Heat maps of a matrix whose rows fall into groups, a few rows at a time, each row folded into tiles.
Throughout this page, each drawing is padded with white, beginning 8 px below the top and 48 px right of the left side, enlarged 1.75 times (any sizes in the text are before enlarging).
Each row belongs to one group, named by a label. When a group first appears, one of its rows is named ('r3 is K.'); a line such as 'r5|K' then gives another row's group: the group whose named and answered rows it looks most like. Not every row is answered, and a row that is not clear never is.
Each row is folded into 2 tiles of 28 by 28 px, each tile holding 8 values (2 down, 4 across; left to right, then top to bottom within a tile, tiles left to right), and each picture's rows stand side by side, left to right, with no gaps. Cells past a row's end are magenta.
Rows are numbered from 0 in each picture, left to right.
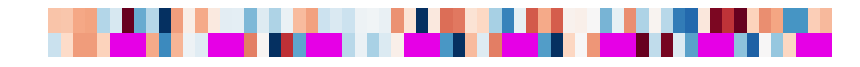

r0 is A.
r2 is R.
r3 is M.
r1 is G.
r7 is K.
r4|K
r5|K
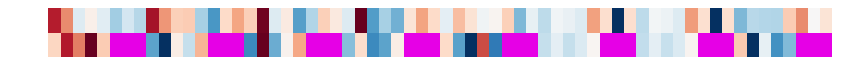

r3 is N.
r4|R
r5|M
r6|M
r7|G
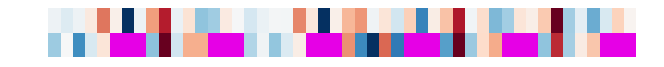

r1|N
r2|M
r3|R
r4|N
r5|N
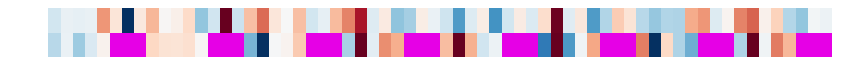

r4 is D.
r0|M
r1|A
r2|K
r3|N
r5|N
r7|N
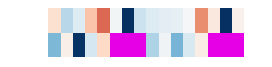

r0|M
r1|M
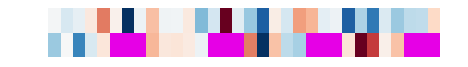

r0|M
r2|G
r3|D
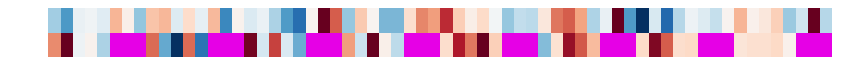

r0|D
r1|R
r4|N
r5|A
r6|D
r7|A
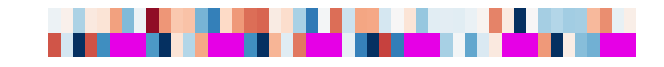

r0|R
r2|K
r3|R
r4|M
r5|G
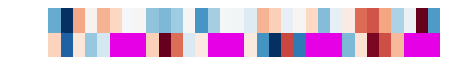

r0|G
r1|D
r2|R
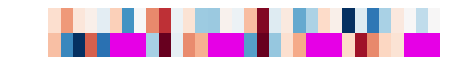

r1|N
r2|N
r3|D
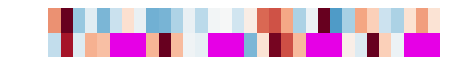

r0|N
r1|D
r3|A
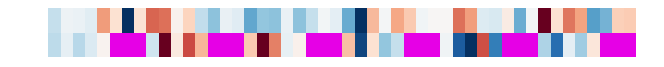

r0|M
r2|D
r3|G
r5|K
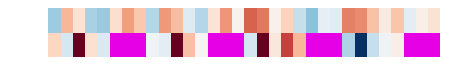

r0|A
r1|A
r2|N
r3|K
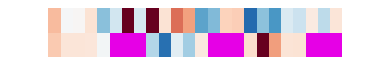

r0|A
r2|D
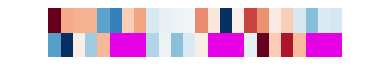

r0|K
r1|M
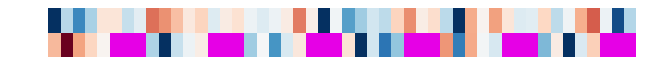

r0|D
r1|K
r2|M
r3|G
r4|G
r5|M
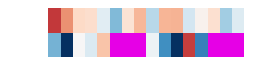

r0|K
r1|R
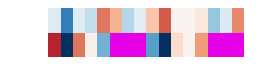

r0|G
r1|K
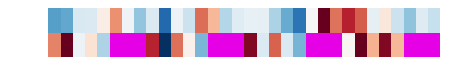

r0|D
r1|G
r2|A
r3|N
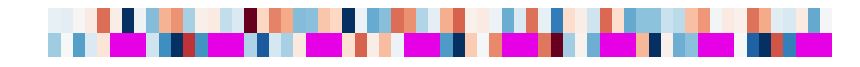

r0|M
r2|K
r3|D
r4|K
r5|D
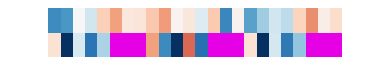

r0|G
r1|R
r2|G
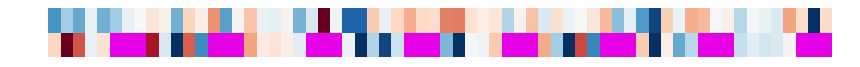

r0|D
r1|R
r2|A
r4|K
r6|G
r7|M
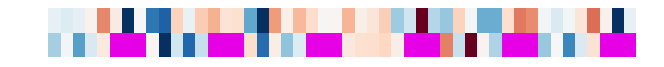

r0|M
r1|G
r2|G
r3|A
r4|A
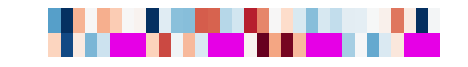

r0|G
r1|D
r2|N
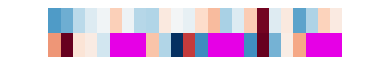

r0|D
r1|R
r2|N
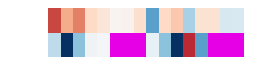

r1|R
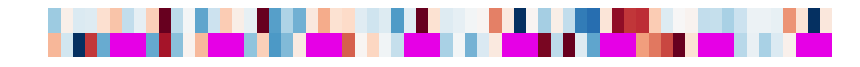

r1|N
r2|N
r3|A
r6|N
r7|M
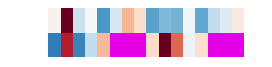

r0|N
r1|D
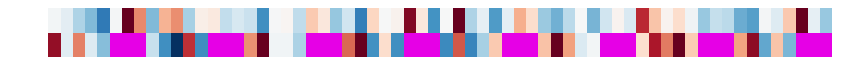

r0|A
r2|D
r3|D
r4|N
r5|D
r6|N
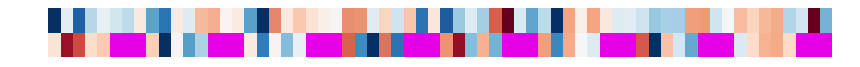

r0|D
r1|G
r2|G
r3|R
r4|D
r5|G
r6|G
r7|A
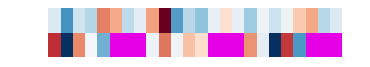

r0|G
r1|N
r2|R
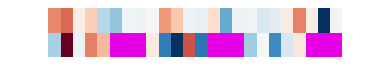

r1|R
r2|M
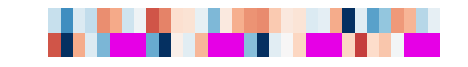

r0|G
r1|K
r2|K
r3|D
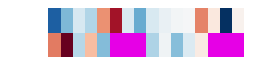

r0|D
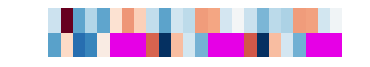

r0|N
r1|G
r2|G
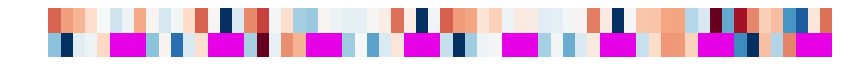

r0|K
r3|M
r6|A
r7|K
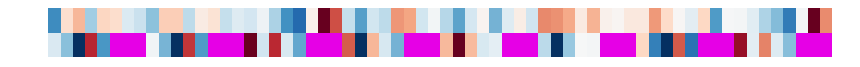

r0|R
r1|R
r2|A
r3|G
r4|D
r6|R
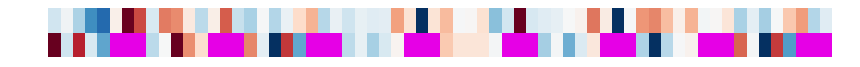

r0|A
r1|A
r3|M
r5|M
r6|K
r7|R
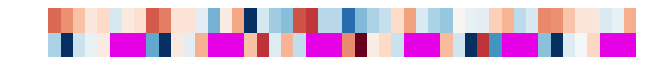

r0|K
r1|K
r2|D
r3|D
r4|R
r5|K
